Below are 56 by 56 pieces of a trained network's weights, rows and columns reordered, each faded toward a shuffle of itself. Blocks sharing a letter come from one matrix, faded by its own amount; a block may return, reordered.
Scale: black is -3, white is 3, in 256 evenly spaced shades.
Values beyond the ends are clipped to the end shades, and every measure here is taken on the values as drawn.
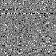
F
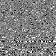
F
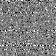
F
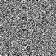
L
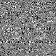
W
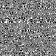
W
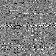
F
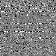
F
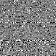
F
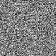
L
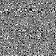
W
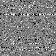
F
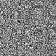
L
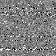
F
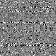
F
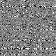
F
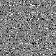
W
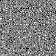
W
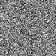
L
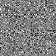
W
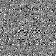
W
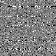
F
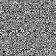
W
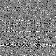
F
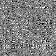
W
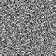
L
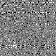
F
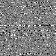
F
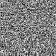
L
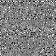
W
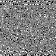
F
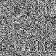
L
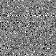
W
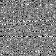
F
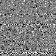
F
